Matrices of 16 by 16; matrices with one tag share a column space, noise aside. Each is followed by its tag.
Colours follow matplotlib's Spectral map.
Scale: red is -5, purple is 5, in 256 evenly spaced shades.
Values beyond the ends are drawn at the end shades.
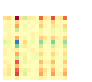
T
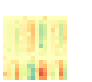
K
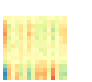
K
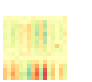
K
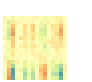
K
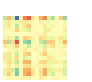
T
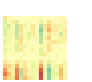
K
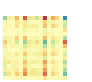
T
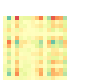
T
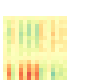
K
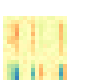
K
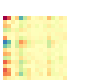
T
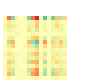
T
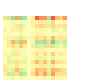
T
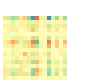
T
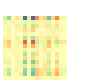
T
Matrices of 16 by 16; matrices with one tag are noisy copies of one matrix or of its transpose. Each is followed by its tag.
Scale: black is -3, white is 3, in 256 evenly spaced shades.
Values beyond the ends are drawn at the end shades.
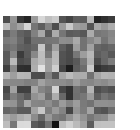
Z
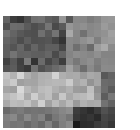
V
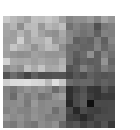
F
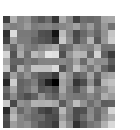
Z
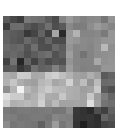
V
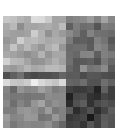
F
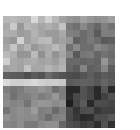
F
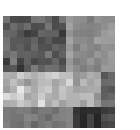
V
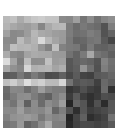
F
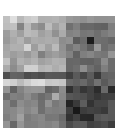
F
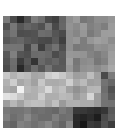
V
